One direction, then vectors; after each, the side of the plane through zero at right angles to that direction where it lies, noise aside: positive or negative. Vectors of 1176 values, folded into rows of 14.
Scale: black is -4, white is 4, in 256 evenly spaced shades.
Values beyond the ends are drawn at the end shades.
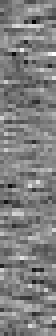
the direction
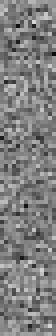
negative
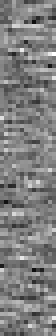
positive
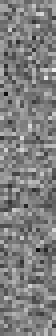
positive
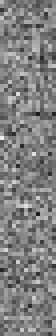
negative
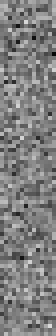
negative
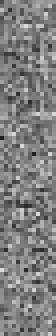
positive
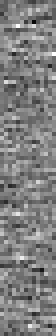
positive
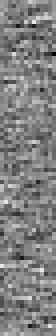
negative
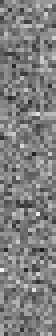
positive
